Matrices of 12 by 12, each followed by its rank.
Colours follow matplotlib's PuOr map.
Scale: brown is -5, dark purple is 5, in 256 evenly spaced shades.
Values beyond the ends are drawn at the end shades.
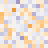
full rank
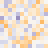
full rank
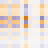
one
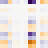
one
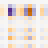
one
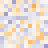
full rank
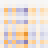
one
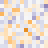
full rank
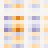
one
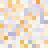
full rank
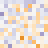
full rank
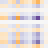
one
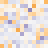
full rank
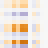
one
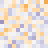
full rank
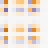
one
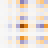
one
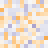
full rank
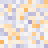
full rank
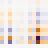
one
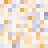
full rank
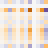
one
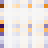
one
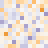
full rank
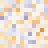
full rank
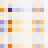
one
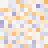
full rank
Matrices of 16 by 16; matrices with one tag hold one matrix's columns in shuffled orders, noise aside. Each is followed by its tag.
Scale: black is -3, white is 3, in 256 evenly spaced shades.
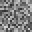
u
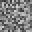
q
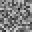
u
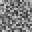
u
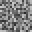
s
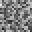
s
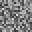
u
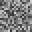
u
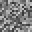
u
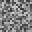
q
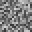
u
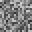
s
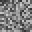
q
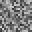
u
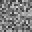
q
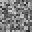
s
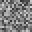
q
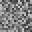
q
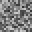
u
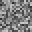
u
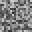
s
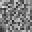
s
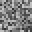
s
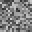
q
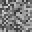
q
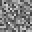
u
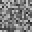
s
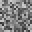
s
